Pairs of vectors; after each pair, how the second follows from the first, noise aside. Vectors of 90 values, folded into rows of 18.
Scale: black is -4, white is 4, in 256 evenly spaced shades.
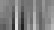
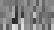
sign-scrambled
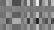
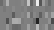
partly zeroed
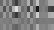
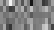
wrapped around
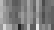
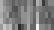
copied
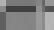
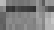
copied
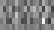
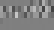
partly zeroed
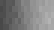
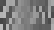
sign-scrambled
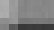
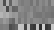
sign-scrambled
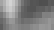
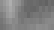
shrunk
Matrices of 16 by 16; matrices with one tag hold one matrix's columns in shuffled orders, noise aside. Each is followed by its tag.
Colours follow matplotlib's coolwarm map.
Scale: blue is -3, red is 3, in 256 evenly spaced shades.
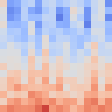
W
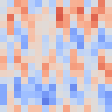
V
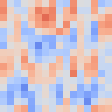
V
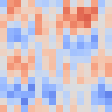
V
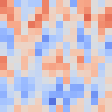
V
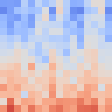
W
